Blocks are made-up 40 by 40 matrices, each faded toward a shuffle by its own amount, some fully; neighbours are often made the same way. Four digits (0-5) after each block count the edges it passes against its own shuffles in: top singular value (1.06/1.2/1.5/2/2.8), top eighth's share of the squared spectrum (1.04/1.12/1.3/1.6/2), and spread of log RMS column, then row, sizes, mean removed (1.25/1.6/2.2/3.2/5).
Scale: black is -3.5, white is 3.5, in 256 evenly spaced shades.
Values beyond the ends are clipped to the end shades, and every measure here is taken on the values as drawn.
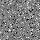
0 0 0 0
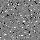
0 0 0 0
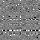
4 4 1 2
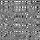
4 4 2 2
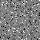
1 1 0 0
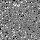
2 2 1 0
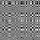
5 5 3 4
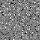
3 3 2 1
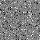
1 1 0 0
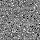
2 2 0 0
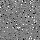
1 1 0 1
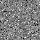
0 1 0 0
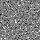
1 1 0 0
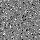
0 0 0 0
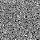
2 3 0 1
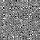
3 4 2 1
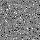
0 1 0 0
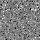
1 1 0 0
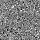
0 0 0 0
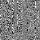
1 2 3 0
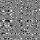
4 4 2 2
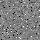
0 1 0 0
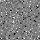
2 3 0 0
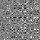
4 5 2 3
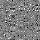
3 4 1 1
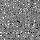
2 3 0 1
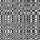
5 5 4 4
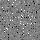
1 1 0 0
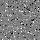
1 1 0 0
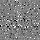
3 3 1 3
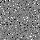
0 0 0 0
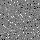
0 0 0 0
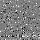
2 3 0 2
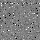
2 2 0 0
